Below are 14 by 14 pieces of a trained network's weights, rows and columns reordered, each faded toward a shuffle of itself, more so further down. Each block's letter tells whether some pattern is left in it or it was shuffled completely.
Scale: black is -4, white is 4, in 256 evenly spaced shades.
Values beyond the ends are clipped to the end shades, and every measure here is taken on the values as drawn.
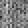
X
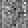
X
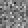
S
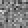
X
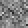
S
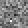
S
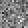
S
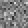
X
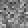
S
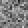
S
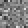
X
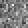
X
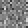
X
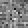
X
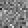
S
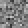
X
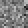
X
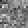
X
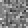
S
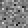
S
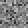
S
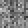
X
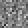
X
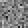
S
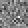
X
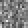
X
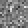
S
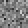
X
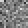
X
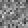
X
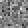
S
